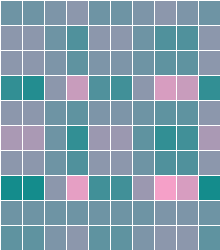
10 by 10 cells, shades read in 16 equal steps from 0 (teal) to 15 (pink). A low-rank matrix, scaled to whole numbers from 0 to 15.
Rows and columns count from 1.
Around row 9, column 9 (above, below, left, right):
13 8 7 6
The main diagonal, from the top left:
6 8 7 12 7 9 6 15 7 5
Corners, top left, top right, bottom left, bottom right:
6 6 5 5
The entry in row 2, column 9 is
4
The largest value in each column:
10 10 8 14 9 9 9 15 13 10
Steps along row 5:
same down down up same down down same up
